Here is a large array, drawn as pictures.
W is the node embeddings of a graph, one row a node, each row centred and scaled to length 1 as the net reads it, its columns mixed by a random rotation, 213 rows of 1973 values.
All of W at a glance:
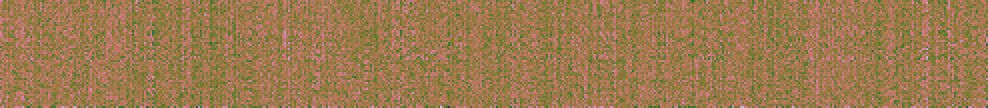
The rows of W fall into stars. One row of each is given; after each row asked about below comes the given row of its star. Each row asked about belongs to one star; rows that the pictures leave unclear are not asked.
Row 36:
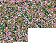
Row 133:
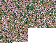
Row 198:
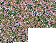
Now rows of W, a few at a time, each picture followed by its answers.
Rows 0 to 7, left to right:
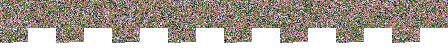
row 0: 198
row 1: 36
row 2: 198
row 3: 36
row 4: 198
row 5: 36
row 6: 198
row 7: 198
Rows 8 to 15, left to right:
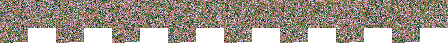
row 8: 133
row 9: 198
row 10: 133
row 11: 36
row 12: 198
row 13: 36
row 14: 198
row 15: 133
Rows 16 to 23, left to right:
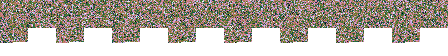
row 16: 133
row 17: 36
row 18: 36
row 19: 198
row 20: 133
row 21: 198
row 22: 198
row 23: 198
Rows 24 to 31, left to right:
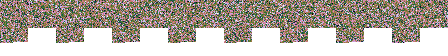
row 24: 36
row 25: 198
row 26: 133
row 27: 133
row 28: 133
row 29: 133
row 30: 36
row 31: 133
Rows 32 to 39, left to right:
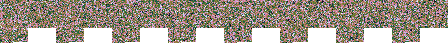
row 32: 198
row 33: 133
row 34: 133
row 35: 36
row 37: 133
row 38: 198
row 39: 133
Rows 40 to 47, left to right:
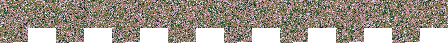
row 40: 198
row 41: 133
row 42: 36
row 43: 198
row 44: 36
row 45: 36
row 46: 36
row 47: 133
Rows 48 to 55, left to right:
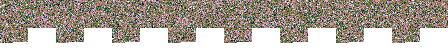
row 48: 133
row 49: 198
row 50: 36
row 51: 198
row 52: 133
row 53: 133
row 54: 36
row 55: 198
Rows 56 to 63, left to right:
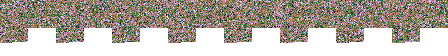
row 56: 133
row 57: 36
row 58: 133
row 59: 133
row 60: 36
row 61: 198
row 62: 198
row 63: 36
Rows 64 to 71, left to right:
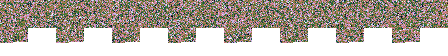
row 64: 36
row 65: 36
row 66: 198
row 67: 198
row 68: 198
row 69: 36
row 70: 36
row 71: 36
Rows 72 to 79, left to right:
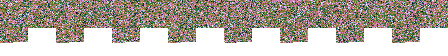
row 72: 36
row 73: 133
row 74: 36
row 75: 133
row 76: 133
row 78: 133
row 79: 36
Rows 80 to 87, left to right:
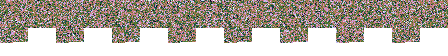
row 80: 133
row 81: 133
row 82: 36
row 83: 133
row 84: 36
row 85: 36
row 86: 198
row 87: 198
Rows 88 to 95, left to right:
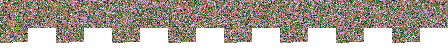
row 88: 36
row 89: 36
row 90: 198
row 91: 36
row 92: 36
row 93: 36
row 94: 133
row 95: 133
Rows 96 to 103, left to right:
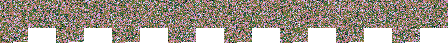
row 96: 198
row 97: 36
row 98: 198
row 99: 198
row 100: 133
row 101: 133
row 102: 133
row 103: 198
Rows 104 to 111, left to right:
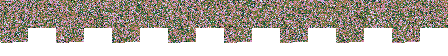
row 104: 133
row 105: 198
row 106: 198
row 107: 133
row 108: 36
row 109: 36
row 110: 133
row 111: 36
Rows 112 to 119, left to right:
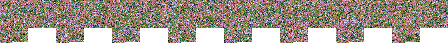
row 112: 198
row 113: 198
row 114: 36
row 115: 198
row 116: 198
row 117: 198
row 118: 198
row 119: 198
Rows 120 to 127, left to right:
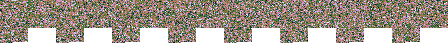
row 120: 133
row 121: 36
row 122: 133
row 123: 133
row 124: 133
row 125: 133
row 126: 198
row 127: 198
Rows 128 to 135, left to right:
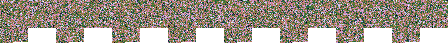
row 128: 36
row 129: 133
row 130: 133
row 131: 36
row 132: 198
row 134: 133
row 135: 36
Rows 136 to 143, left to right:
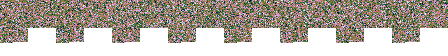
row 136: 133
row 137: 36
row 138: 133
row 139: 198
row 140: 36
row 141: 36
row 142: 133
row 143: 36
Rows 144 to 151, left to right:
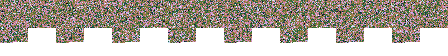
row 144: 198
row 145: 198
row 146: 133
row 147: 133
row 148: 133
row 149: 198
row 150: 133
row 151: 198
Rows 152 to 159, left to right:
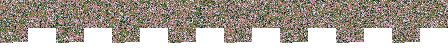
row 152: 36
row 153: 133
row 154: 133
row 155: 133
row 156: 198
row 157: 133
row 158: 133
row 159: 133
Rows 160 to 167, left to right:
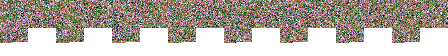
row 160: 198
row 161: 36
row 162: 36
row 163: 198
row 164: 133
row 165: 133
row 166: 198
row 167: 133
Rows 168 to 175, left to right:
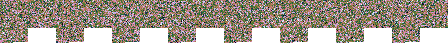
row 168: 133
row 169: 36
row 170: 198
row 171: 198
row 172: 133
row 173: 198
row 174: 198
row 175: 36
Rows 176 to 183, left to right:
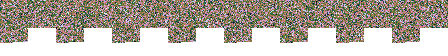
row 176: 133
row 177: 133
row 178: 198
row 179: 133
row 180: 133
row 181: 133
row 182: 36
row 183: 36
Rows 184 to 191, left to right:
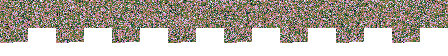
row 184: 36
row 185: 36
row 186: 36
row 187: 198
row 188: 36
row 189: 133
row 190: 36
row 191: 133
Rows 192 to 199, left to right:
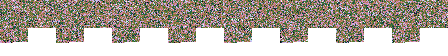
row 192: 133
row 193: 36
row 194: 198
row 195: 133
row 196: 198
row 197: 36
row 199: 36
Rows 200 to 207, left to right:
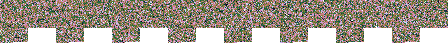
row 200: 198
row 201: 133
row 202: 133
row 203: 198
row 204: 198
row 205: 36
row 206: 133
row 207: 198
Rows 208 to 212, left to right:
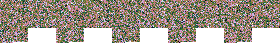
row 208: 36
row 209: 133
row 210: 36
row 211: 133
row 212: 36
